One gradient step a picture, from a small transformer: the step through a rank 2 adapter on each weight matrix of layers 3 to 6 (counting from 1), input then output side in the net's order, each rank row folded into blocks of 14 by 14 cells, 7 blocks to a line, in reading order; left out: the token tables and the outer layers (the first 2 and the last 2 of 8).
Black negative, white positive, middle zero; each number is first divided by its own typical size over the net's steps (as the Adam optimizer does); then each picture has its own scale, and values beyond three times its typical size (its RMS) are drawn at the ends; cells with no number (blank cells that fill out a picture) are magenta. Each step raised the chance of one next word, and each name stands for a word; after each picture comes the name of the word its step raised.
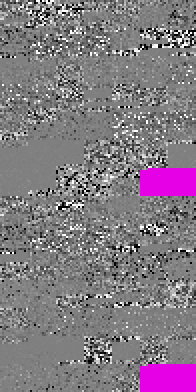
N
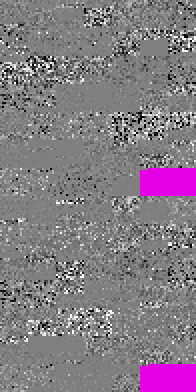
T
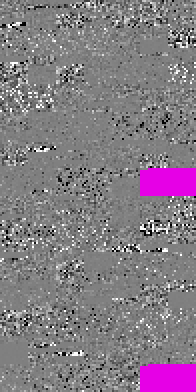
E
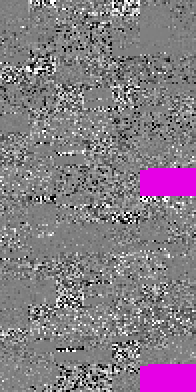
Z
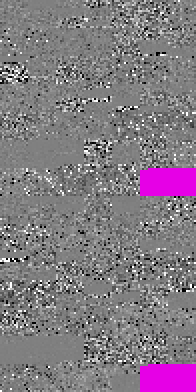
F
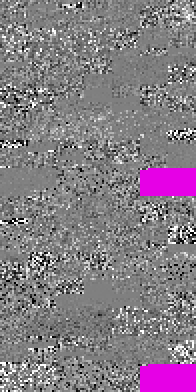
N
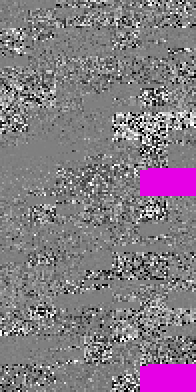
T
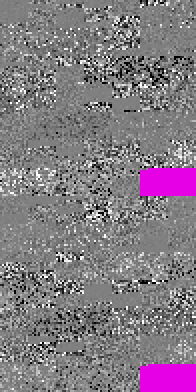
N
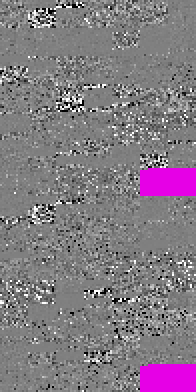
F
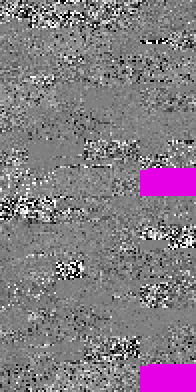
Z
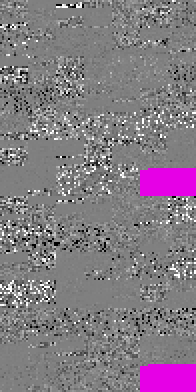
F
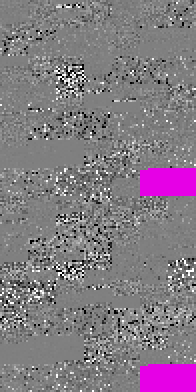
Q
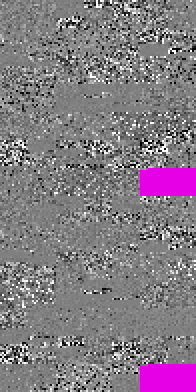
Z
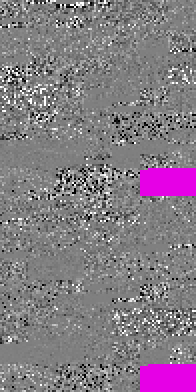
E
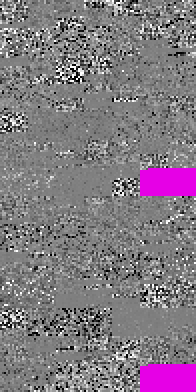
Z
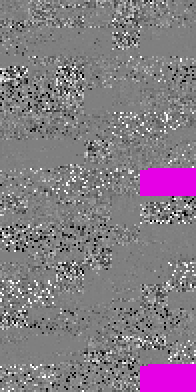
F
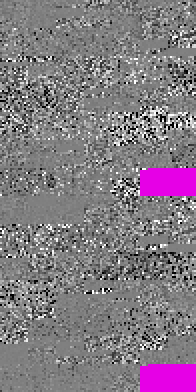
T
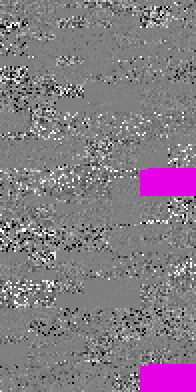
F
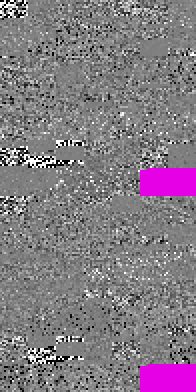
Z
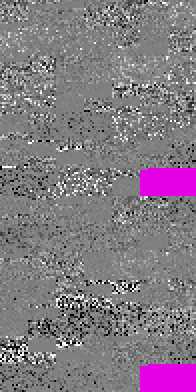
F
